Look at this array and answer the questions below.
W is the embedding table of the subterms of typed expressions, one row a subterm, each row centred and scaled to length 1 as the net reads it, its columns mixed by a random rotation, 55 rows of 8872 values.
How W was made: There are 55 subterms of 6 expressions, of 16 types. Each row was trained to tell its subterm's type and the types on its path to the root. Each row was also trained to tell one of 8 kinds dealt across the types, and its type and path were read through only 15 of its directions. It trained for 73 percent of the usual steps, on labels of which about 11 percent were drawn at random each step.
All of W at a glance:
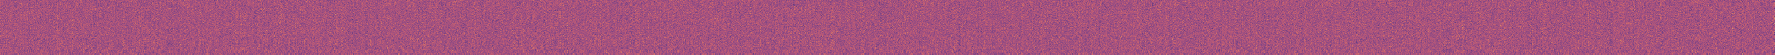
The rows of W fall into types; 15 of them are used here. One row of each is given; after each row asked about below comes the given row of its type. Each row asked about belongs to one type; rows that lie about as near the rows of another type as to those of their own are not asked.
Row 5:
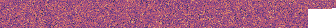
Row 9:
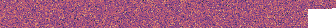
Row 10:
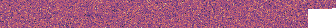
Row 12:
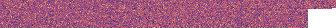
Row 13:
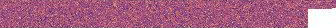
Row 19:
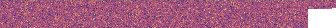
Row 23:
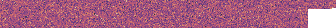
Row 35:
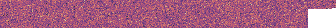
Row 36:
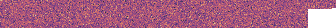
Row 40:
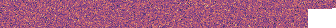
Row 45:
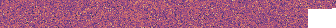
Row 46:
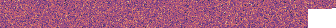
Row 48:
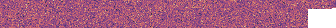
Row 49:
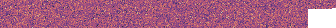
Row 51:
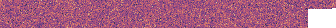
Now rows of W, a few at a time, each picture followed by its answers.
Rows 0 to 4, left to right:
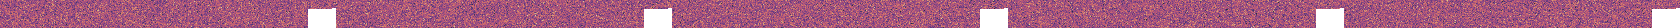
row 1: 51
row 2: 40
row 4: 40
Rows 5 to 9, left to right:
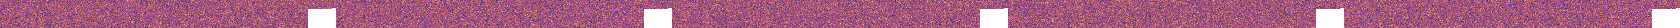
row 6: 9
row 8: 51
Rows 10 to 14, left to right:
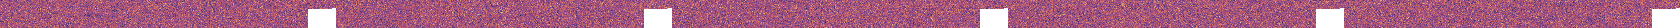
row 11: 36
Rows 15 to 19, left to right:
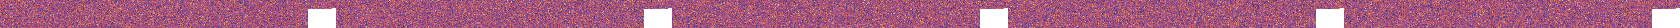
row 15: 36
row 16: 10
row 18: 23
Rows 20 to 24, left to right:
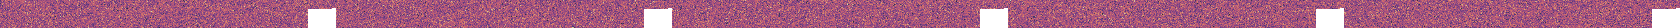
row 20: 13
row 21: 45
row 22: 46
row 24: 48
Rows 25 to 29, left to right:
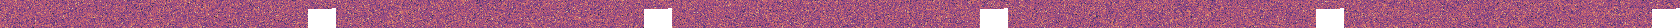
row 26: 35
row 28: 45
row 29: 40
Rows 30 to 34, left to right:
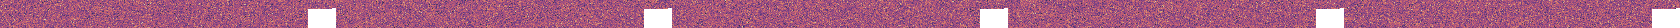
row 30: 49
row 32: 10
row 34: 51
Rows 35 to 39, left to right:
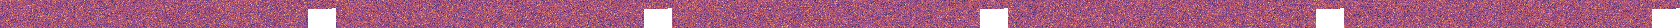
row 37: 9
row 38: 23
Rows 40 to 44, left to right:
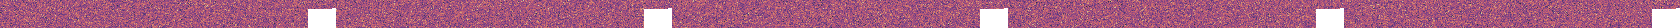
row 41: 10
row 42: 13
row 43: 19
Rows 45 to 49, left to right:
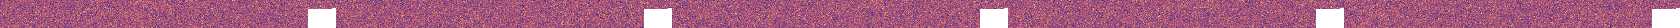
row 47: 48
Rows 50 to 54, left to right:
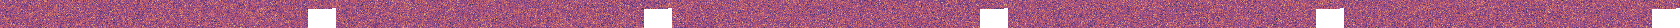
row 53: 49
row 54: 49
